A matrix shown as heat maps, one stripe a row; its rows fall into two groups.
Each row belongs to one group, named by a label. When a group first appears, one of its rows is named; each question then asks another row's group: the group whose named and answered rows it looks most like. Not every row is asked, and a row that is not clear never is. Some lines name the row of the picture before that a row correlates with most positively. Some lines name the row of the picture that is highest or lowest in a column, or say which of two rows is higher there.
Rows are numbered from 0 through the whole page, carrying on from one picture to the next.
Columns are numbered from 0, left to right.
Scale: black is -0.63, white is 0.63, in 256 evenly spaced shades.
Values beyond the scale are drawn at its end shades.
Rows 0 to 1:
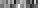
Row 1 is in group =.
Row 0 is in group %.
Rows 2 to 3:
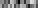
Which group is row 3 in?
%
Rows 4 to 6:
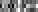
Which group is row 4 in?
=
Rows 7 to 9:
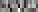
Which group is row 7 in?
=
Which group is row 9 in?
=
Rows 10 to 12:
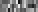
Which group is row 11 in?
=
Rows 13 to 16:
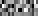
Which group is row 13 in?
%
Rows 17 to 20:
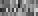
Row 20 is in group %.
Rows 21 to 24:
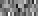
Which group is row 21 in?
%
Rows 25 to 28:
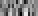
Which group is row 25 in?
=
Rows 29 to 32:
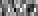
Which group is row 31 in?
%
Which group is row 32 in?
%
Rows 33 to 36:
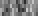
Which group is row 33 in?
=
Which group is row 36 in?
%
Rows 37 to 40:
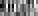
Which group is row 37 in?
%
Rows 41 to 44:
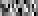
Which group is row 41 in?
=
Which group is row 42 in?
%
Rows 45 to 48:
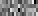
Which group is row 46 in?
=
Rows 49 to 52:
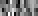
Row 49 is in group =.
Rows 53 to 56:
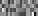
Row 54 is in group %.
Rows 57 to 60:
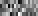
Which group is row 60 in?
=
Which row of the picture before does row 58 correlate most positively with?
53
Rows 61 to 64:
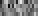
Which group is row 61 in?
=
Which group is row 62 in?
%
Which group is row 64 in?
%
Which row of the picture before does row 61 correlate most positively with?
60
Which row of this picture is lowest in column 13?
61
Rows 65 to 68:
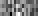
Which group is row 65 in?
%
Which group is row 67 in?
%
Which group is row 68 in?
=
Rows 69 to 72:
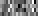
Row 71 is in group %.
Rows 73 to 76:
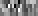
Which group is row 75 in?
=
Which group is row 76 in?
=
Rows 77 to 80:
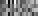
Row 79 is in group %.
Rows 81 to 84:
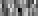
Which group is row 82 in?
%
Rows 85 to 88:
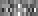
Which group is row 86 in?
=
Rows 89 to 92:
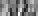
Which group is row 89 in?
=
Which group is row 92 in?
=
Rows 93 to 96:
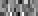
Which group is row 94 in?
%
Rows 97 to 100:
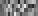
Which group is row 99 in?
=
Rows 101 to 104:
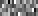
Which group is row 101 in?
%
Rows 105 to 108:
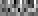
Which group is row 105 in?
%
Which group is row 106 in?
%
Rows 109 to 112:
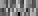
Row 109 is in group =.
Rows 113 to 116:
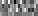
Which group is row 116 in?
%
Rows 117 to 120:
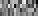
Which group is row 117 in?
%
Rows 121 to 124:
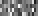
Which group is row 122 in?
=
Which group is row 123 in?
%
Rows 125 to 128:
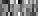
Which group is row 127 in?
%
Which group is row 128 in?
=
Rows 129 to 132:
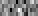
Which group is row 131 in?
=
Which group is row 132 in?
=
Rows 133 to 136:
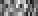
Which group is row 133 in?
=
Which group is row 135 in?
%
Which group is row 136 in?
=
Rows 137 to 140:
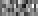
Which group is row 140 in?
=
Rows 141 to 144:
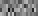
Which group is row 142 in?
=
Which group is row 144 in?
%
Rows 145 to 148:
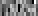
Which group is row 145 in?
%
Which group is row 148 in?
%
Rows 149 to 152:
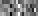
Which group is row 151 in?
%
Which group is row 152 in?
=
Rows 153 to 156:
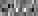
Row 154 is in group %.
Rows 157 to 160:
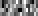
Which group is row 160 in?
%
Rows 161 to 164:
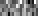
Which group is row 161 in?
%
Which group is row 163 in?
%
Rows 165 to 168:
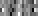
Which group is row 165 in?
%
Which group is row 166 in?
=
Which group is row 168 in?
=
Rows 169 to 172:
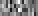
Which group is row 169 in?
=
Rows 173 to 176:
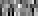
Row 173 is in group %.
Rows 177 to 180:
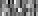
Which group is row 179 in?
=
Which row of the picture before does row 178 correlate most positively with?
173
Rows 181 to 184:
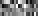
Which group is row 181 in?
=
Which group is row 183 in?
=
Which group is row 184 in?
%
